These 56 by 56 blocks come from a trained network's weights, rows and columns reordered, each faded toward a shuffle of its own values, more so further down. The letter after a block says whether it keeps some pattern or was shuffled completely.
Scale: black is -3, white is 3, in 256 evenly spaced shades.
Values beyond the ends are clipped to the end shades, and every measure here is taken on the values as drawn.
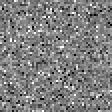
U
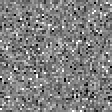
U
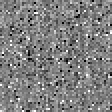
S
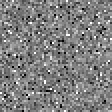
U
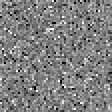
U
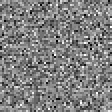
S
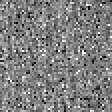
S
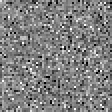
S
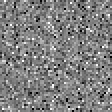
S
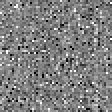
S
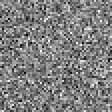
U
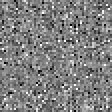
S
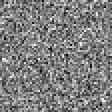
U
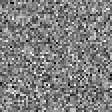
S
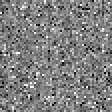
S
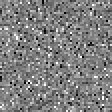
U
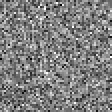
U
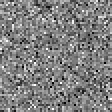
S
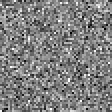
U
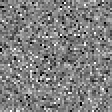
U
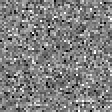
U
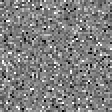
U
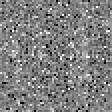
S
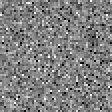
U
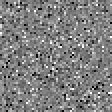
U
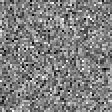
U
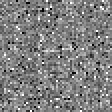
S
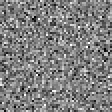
U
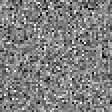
S
